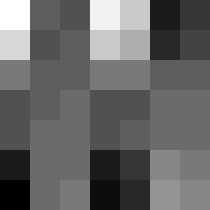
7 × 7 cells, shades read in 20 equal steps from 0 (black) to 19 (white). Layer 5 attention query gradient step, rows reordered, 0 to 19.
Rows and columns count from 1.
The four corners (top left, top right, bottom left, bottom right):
19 4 0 10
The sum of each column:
58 51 53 57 57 49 51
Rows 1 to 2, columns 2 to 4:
7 6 18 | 6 7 15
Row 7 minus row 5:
-6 0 1 -5 -4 3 2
